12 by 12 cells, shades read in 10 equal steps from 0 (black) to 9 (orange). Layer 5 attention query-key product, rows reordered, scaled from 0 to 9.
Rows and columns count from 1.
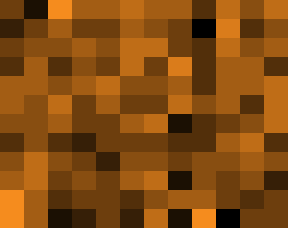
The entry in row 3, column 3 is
5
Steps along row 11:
down down up same down up up same down down up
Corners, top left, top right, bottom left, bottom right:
4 7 9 4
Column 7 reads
6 5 7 4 5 4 7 4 5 7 5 7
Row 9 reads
5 7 5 4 2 5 5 4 5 5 6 5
